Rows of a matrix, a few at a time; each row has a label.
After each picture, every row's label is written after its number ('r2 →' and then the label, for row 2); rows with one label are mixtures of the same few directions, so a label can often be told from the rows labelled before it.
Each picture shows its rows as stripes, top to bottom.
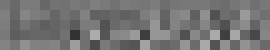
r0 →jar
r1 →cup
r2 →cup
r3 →cup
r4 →cup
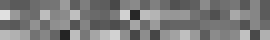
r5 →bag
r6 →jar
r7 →bag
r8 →bag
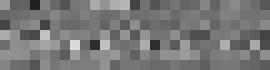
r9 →bag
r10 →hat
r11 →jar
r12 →jar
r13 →cup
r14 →bag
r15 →jar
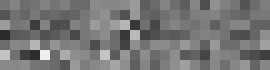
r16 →cup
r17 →jar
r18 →bag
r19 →jar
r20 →bag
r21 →jar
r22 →bag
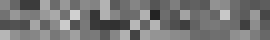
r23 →jar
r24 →cup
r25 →bag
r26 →jar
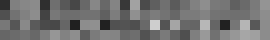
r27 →jar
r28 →jar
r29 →cup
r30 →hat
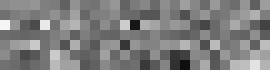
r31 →bag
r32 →hat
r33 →jar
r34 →bag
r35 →bag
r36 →hat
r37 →hat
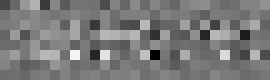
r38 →jar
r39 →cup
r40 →cup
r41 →cup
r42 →bag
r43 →cup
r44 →hat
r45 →cup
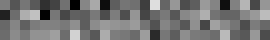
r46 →cup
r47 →jar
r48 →cup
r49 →cup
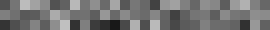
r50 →hat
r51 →hat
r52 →bag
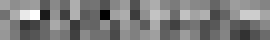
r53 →jar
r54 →jar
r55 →hat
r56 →hat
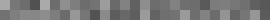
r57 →jar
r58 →cup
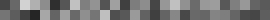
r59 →hat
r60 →jar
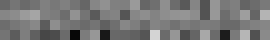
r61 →cup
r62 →bag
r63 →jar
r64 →cup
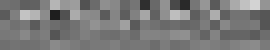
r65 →hat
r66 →hat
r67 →bag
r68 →hat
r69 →hat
